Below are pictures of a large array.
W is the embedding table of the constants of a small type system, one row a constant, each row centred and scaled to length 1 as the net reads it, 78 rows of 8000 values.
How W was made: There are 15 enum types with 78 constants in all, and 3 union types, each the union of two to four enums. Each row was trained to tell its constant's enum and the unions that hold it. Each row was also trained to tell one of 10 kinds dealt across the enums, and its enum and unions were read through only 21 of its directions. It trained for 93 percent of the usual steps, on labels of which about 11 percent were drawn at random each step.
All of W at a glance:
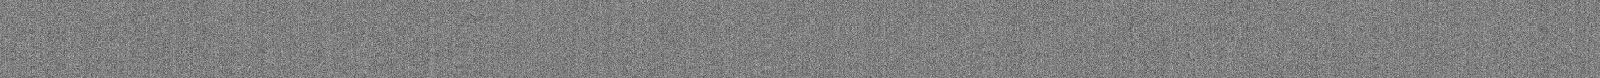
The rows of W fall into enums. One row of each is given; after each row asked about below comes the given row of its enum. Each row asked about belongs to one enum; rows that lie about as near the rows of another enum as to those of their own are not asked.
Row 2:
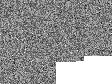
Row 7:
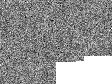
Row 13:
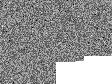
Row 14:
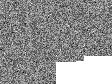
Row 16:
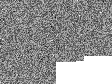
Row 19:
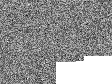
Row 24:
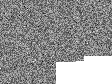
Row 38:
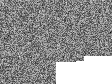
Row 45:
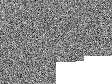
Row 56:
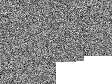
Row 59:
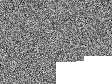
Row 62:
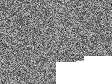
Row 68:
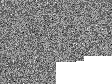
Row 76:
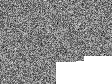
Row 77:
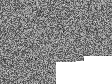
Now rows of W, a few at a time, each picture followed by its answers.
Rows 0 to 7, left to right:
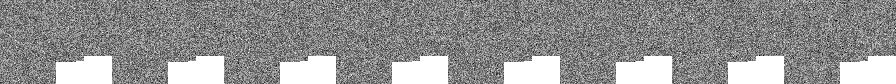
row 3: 76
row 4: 24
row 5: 76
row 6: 13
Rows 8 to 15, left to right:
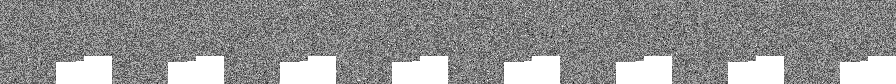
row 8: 24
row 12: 2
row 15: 76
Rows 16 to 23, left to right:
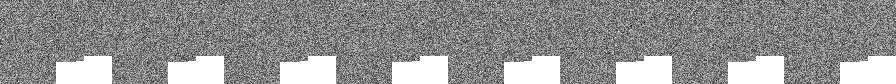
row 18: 16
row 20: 19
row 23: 24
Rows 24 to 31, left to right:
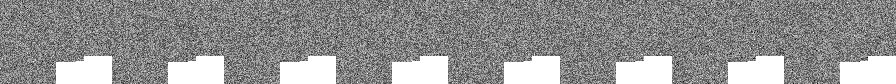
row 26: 16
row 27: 38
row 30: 13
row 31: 38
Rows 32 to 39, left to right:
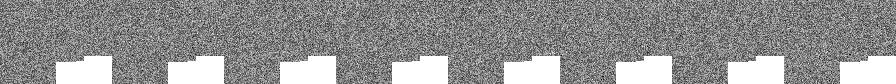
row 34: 13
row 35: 24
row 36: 62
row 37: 59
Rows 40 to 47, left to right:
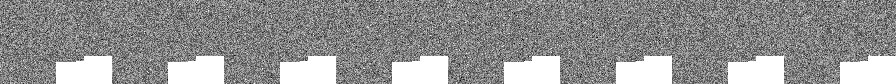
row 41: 13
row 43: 45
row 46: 76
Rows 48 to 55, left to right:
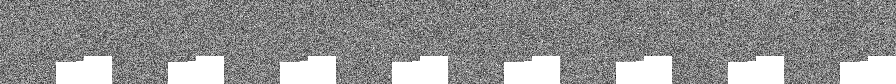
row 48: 14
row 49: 19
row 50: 62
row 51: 59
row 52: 45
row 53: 13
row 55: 24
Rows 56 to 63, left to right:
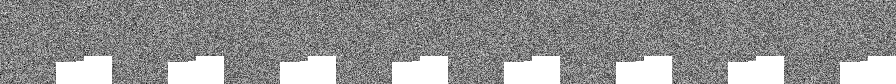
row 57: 62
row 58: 77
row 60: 38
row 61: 19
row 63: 14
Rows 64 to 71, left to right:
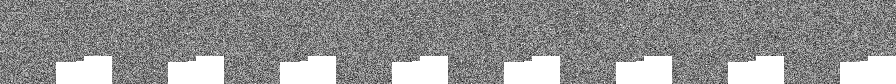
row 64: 59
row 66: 76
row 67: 59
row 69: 38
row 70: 62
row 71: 19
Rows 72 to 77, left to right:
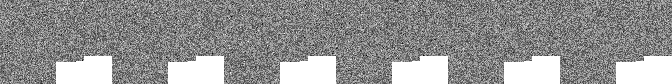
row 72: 59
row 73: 19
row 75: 38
